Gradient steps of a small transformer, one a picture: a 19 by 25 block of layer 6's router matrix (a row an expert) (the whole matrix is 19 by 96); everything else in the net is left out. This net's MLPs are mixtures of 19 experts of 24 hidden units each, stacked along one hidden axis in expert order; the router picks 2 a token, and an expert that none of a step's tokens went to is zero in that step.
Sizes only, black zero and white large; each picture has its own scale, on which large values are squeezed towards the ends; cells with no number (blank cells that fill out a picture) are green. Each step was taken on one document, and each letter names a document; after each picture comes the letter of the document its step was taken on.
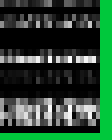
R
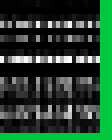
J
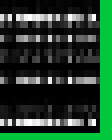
R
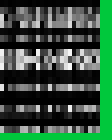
J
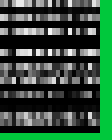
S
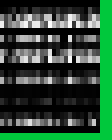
R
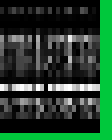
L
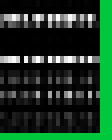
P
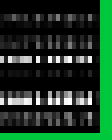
P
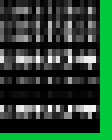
L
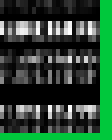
L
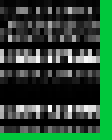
L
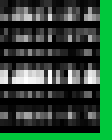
S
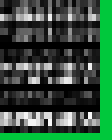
S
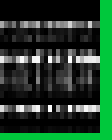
L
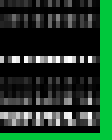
P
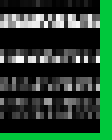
J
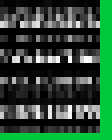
J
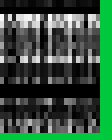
R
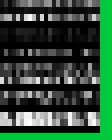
S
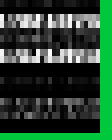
R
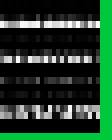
J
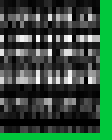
L
